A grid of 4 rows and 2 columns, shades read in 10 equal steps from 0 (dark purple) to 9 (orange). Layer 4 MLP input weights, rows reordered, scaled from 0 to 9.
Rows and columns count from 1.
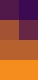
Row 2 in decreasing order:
5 2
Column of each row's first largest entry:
1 1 1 1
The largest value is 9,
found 2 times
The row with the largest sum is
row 4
